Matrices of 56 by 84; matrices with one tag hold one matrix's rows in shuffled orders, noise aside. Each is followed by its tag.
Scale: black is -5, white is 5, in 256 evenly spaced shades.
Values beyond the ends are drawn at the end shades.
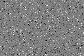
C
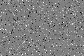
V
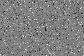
C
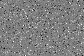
C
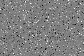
C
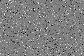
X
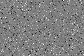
V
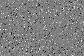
V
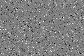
V
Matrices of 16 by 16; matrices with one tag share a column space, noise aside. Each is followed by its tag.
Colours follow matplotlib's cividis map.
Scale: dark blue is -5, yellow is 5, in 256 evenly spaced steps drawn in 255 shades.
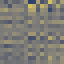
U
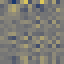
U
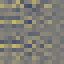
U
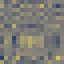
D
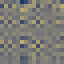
U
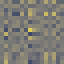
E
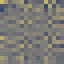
U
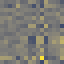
D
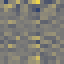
U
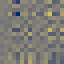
E
